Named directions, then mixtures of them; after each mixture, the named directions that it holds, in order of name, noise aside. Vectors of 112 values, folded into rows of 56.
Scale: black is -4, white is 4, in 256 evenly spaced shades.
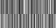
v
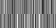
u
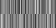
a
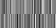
a, u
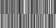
v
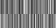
v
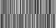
a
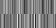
u, v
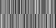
a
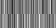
u, v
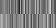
a, v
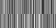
u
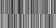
u, v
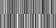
u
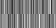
u, v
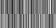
u, v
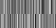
a, u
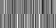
u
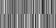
u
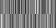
a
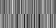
a, u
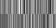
a, v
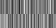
a, v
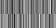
u, v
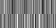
u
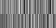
a, v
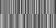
a, u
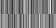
u, v
